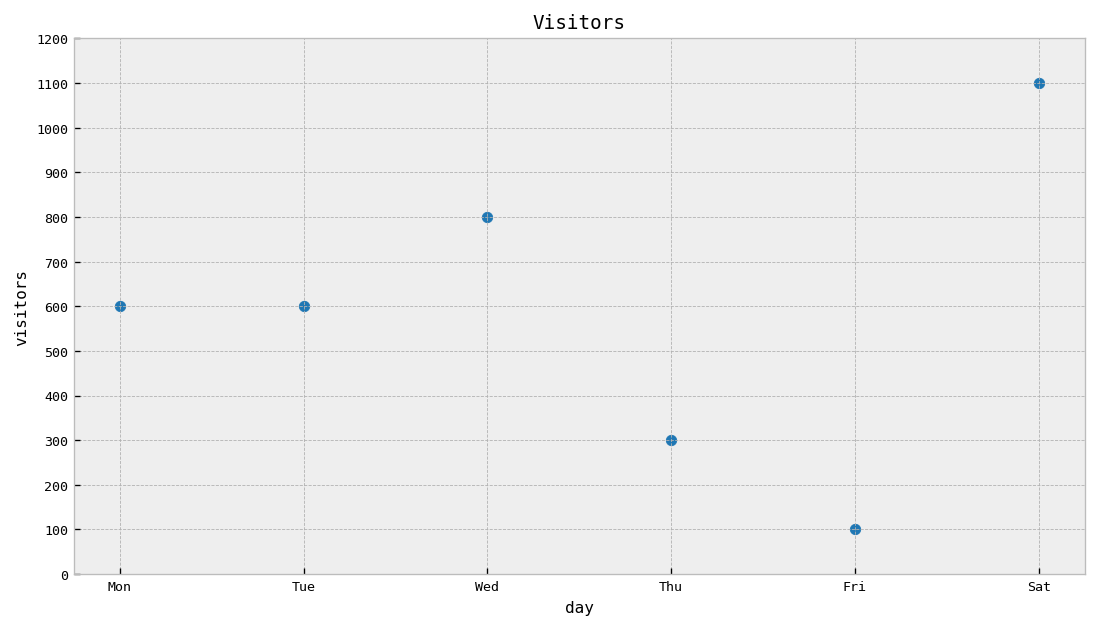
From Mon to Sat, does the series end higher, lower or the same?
higher
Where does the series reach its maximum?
Sat
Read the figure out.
Title: Visitors
x-axis: day, ticks Mon Tue Wed Thu Fri Sat
y-axis: visitors, ticks 0 100 200 300 400 500 600 700 800 900 1000 1100 1200
Values:
600 600 800 300 100 1100
